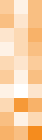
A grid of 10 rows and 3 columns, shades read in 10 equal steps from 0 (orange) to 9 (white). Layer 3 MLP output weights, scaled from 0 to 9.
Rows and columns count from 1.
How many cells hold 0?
1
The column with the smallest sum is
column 3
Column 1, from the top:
5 4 7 8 6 5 8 6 4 3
